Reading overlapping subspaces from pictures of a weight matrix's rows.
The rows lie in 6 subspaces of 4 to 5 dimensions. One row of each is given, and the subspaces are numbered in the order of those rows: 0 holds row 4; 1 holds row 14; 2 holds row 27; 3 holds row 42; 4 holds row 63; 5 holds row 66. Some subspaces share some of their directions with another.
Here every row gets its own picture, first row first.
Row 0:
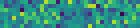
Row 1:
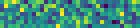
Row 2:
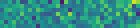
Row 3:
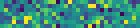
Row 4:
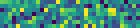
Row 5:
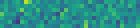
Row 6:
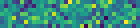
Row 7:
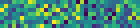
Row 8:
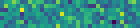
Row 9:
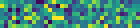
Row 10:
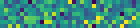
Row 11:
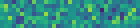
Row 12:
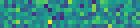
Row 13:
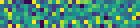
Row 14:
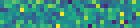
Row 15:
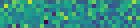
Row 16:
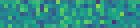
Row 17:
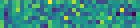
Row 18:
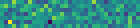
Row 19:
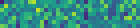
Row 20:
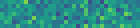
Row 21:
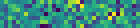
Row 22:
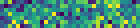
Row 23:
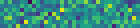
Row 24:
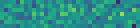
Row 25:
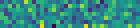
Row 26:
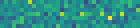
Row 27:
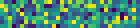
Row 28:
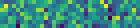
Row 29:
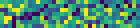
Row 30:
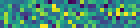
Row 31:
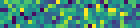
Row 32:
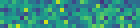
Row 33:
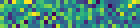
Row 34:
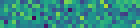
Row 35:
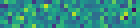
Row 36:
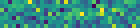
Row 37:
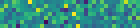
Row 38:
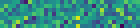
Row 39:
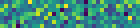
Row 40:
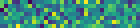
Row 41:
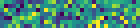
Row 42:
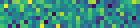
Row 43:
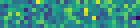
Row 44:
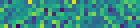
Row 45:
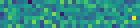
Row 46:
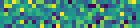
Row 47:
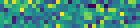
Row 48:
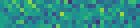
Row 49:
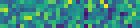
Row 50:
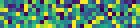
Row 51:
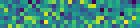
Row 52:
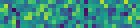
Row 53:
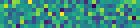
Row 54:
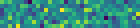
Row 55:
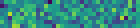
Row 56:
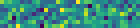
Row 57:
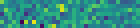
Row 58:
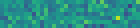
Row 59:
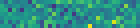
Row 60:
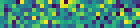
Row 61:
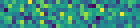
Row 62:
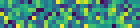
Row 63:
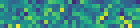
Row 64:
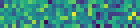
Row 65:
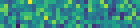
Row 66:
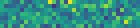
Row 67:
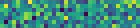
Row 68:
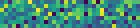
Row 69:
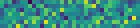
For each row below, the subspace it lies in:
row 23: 3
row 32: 4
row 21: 5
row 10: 4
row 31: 0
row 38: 0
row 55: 2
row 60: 5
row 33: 3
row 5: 0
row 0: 0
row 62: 1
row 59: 1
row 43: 4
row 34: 5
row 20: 0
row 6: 5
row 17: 5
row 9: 4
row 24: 5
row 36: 1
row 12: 4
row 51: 4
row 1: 1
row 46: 1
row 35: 2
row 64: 2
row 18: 4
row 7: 5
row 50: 5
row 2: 5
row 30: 5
